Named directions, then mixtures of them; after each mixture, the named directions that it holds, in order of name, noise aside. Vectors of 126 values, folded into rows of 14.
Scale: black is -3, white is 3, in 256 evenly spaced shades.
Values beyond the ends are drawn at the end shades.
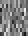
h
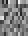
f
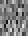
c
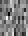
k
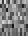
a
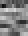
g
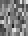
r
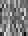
h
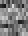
a, g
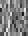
h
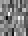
k, r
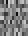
c, f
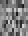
c, g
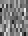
h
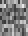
a, g, k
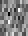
c, k, r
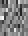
f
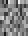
f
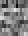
f, g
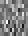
c
